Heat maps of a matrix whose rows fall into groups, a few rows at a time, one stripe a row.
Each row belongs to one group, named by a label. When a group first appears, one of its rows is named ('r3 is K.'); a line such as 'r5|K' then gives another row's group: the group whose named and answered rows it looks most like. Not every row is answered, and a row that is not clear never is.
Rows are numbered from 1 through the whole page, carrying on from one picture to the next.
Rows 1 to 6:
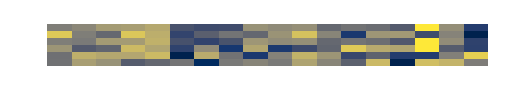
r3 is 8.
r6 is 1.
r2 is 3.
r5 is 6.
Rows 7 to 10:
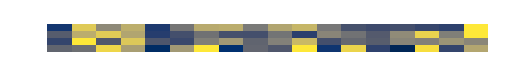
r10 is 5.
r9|6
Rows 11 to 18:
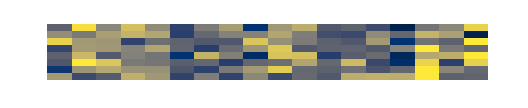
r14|8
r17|8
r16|5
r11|6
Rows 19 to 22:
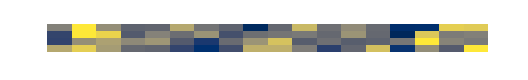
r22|1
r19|6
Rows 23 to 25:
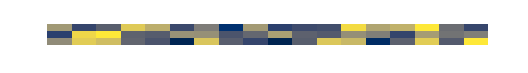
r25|5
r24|5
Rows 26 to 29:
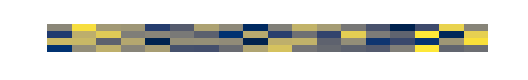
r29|8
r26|6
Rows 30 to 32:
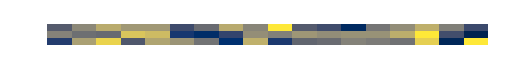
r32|5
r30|8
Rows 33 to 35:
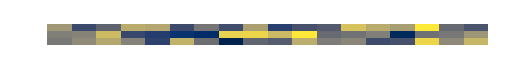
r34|1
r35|5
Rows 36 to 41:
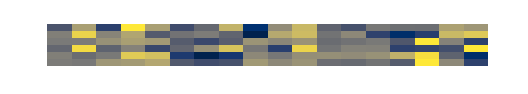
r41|8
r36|6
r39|6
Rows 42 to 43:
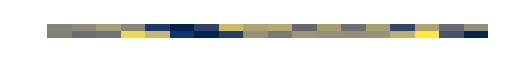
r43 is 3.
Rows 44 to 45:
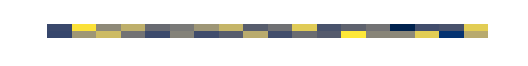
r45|5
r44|6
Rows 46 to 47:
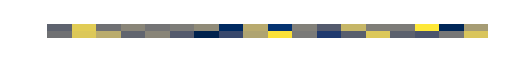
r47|1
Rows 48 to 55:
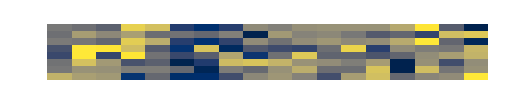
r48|3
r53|1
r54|1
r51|5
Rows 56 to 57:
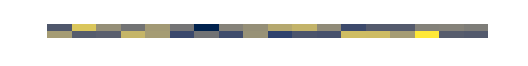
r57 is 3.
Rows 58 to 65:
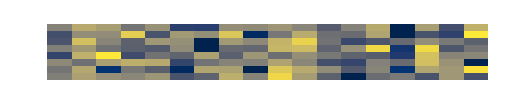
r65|8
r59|6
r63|8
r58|1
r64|6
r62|5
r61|1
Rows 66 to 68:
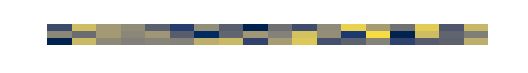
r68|6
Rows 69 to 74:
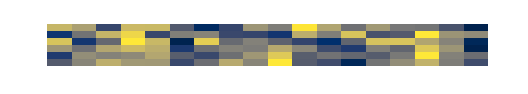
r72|8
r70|5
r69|3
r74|8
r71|3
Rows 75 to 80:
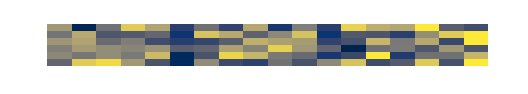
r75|3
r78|8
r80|5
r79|1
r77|1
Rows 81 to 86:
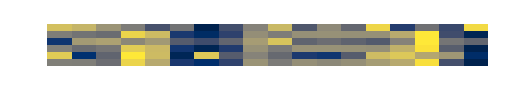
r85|3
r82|3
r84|3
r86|3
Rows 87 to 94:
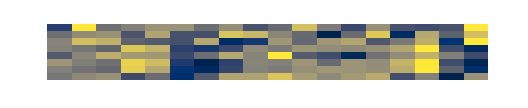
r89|5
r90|3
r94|1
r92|3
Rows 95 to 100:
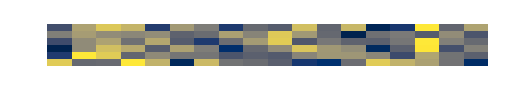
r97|8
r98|5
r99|5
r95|5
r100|3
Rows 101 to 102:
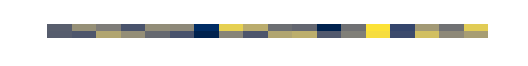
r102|1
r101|1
